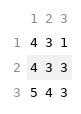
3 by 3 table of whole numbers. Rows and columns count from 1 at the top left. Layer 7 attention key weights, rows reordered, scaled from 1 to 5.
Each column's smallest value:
4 3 1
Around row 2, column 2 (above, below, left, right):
3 4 4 3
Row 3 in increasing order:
3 4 5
